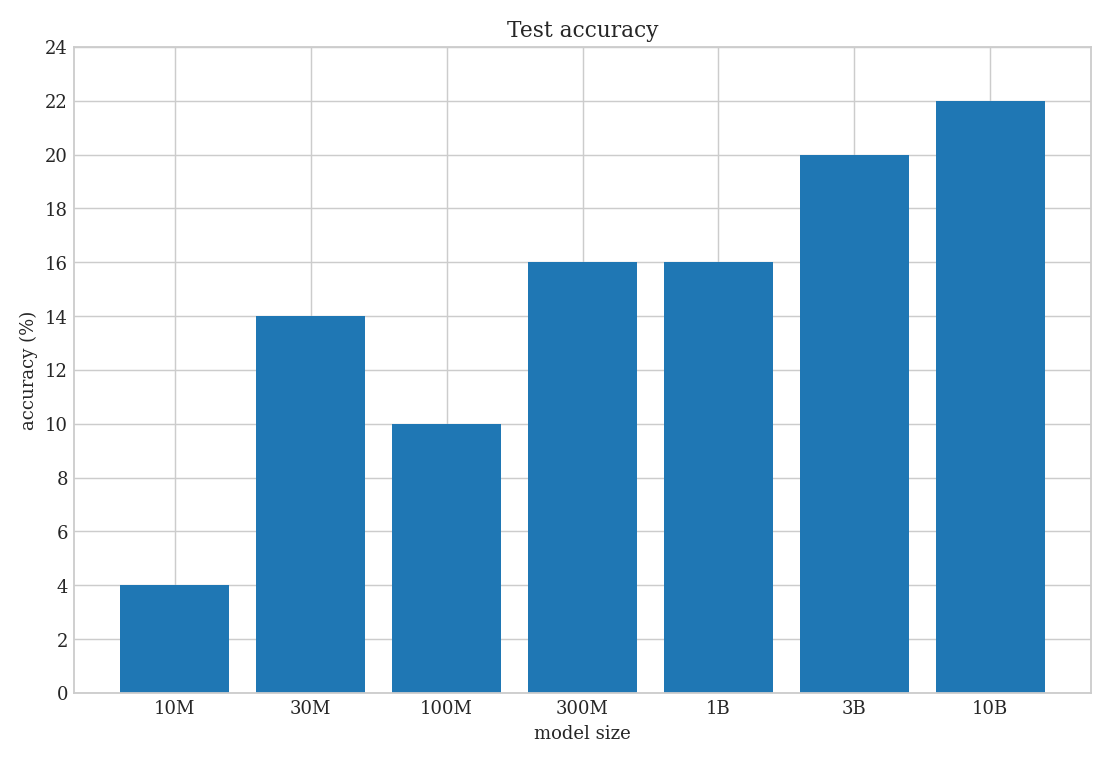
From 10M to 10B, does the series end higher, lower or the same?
higher
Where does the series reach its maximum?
10B
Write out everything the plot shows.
Title: Test accuracy
x-axis: model size, ticks 10M 30M 100M 300M 1B 3B 10B
y-axis: accuracy (%), ticks 0 2 4 6 8 10 12 14 16 18 20 22 24
Values:
4 14 10 16 16 20 22
